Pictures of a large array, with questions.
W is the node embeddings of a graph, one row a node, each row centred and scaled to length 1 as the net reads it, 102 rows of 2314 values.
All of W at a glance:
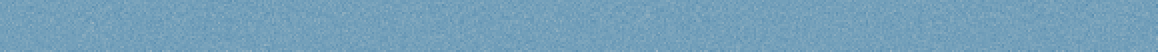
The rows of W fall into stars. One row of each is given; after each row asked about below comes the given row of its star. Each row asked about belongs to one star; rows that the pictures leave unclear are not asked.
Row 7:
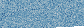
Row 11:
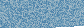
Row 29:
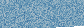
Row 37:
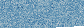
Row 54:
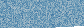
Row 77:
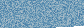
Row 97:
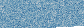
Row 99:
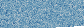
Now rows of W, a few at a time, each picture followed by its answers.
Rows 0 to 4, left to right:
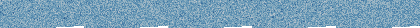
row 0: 7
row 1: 37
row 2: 11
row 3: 99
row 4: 97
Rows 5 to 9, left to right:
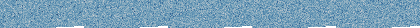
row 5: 54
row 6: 29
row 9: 99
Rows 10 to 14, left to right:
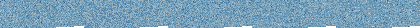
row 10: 29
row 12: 11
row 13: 11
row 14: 77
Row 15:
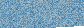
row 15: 37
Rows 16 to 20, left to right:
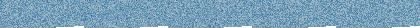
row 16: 11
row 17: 7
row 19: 37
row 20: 11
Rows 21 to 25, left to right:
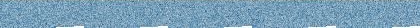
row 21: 37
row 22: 54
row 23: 29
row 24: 99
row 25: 7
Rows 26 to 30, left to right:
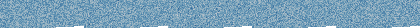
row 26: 99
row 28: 29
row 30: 29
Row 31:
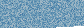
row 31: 7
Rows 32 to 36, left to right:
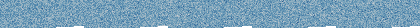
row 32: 37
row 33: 77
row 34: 29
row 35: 37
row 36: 97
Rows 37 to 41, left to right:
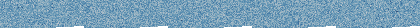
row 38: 97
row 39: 11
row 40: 37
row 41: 97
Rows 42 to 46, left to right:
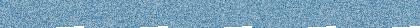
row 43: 54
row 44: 11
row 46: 77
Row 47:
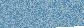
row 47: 54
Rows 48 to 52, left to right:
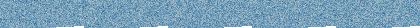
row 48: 99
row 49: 11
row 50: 29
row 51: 37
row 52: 37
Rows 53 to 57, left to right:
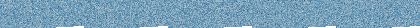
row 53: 7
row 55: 11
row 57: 7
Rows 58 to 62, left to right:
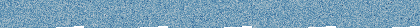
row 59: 29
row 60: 11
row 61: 7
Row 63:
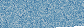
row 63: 99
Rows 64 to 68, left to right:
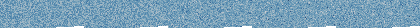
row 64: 54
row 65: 99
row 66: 11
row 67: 77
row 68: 97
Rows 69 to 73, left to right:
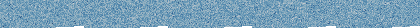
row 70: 37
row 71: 7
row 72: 97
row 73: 97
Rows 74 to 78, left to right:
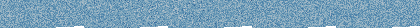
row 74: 29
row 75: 7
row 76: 11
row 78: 7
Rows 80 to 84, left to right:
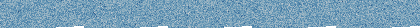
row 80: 11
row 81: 37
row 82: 97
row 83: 99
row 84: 29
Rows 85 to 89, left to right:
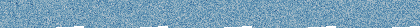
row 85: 37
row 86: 99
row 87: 11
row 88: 99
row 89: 97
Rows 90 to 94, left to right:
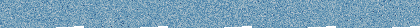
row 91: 54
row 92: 99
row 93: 29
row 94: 54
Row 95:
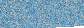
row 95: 99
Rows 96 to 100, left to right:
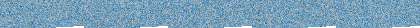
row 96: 37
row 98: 77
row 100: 99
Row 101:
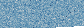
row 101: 77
